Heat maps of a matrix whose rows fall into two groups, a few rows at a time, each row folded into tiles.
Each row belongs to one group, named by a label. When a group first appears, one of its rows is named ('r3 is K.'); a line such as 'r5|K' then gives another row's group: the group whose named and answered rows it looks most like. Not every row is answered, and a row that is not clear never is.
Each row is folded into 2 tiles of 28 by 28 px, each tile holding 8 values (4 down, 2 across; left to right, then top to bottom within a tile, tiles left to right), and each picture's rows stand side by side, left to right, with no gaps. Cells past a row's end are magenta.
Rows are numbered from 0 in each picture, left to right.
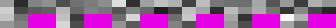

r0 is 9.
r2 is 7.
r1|9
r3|7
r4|9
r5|7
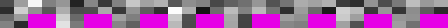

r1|9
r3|9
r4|9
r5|7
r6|9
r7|7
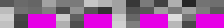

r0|9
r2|9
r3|9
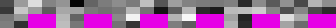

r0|7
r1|9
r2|7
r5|7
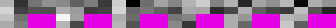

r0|9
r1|9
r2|9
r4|7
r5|7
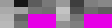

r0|9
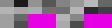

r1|7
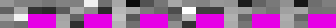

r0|7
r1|7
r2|9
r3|7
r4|9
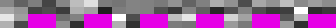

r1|7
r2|9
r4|7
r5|7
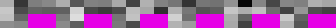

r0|9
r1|7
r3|9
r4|9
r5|7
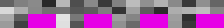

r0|9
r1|9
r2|7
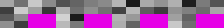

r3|9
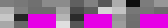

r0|9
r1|9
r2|9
